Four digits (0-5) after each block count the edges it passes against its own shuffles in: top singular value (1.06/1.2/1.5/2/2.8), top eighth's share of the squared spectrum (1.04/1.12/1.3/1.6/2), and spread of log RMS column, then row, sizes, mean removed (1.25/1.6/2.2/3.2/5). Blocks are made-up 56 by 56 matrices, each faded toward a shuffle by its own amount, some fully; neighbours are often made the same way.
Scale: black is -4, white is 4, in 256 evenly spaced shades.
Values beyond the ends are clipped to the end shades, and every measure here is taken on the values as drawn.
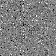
1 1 1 0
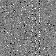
2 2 2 0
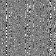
3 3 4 0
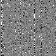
2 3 3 0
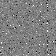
2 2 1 0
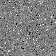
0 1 0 0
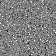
1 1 0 0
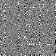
2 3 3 2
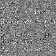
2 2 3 2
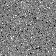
0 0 0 0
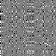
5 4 3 2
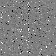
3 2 1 0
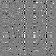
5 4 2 2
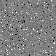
1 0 0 0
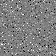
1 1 0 0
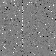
3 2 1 0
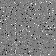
2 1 0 0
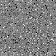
3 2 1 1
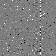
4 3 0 0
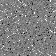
0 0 0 0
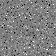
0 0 0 0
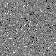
2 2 0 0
